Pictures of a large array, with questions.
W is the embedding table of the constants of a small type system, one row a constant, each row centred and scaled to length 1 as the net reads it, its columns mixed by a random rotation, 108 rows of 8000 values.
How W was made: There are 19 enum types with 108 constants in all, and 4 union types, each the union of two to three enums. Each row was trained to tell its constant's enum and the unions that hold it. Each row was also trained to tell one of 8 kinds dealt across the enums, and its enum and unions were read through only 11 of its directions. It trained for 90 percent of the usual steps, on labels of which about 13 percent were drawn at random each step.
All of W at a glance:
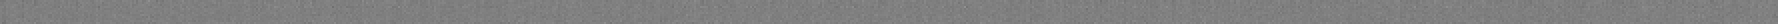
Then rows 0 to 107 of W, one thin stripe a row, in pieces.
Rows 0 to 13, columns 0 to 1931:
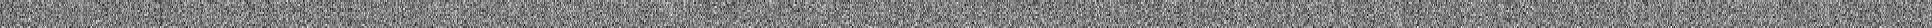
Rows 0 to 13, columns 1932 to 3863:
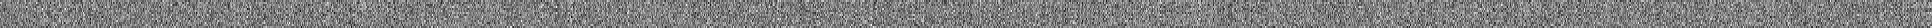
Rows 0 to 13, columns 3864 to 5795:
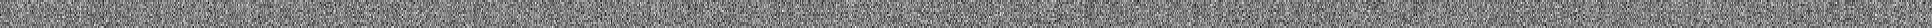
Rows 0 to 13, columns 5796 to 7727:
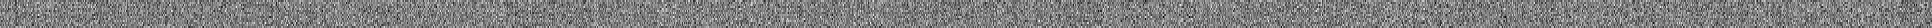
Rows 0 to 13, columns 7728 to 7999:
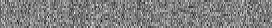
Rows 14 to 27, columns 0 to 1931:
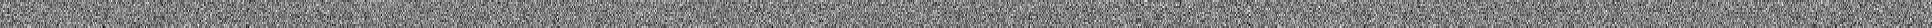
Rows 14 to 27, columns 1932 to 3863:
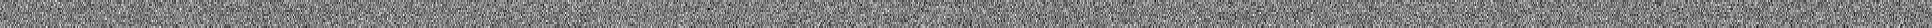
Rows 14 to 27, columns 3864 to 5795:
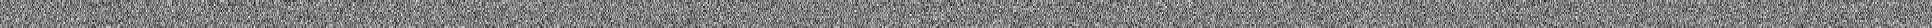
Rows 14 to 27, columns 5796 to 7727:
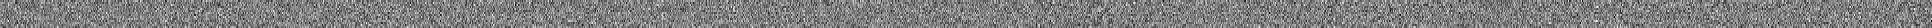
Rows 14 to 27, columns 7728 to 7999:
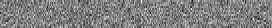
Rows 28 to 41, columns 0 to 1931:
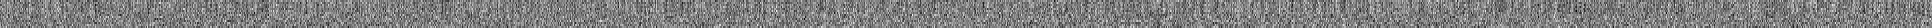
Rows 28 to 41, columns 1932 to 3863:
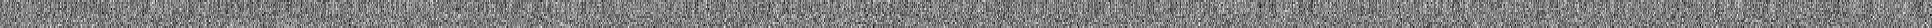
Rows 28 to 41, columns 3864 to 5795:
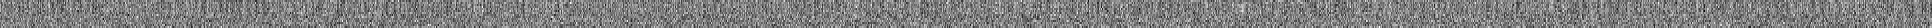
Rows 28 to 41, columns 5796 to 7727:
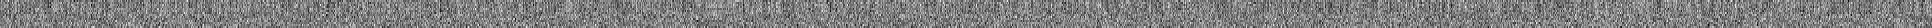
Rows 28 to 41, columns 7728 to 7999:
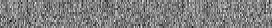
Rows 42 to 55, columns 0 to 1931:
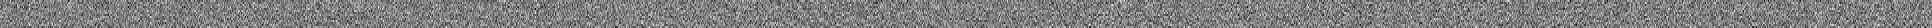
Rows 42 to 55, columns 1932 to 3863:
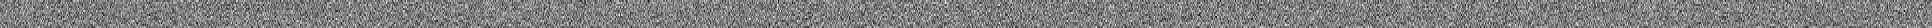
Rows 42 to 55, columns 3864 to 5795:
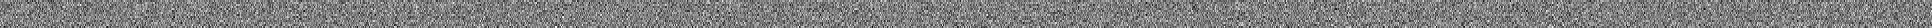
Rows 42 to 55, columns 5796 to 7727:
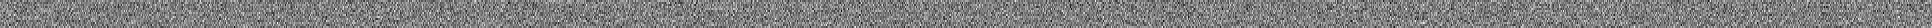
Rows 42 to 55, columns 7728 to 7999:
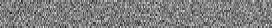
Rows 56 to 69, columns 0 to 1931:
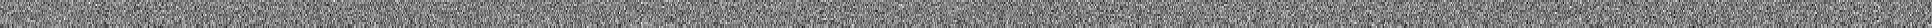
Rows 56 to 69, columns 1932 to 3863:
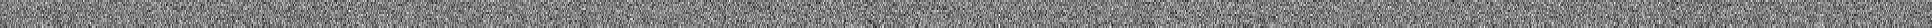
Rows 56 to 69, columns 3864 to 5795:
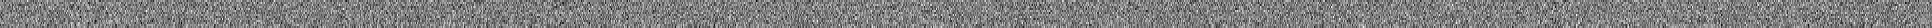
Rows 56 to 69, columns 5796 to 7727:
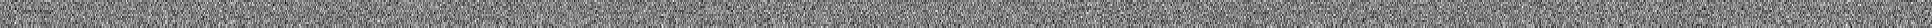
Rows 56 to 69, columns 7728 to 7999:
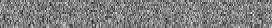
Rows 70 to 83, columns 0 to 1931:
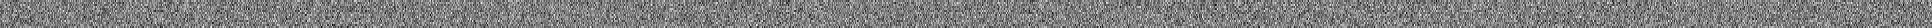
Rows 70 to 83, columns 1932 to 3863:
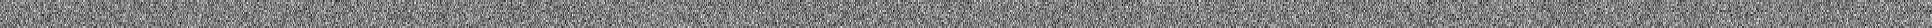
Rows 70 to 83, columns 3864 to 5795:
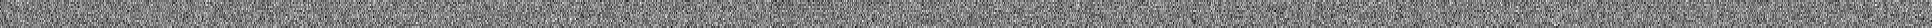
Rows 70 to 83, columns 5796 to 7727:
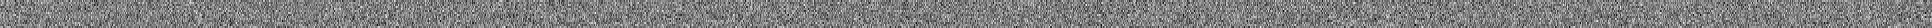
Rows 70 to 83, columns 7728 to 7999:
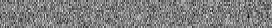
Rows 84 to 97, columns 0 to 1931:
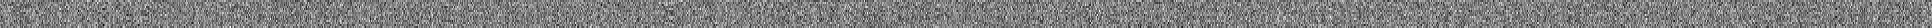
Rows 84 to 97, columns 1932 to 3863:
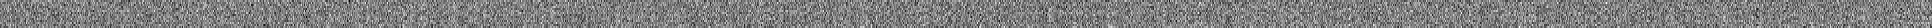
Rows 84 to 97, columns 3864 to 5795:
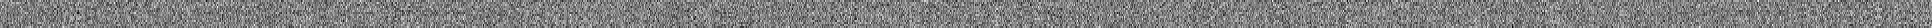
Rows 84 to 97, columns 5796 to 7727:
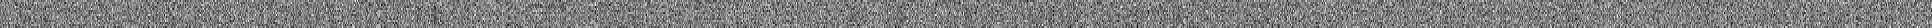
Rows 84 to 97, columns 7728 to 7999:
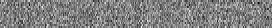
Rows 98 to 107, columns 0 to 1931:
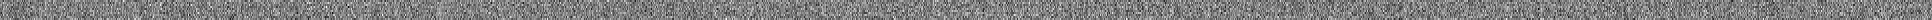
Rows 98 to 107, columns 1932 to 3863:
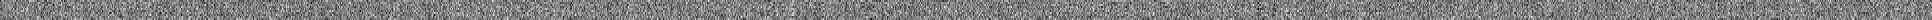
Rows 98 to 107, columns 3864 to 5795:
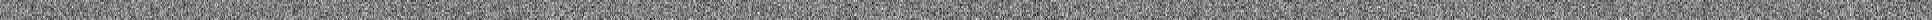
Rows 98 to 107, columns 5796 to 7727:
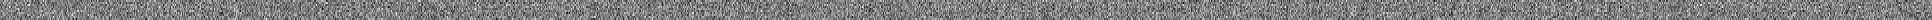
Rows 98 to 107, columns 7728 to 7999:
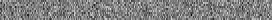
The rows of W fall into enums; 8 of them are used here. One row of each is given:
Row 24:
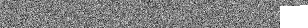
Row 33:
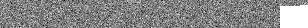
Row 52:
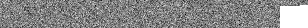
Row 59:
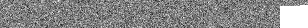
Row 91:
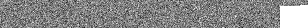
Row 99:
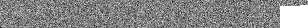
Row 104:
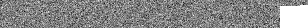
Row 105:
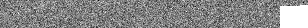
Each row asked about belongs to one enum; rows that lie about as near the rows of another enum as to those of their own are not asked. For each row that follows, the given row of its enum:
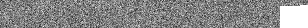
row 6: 105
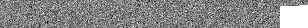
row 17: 24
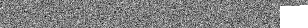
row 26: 104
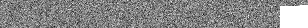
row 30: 33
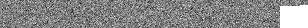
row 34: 24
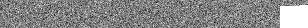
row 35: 59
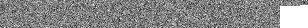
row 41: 52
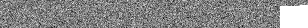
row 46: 33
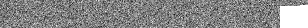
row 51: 104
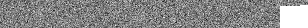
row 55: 99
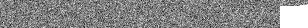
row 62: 24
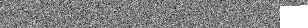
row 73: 104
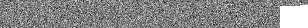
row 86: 105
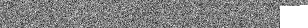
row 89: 91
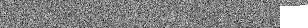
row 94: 24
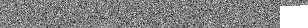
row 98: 59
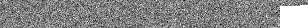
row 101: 52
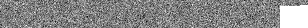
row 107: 91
